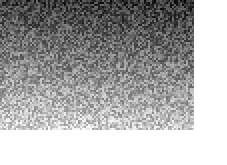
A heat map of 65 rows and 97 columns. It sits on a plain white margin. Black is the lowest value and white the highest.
Values rise toward the bottom. No row or column stands out. Overall the values sit about 50% of the way up the scale. No regular stripes run through it.
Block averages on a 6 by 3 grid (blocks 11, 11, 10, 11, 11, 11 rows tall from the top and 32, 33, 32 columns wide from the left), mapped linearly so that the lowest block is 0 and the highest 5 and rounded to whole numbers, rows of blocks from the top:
0 0 0 | 1 1 1 | 2 2 2 | 3 3 3 | 4 4 4 | 5 5 5
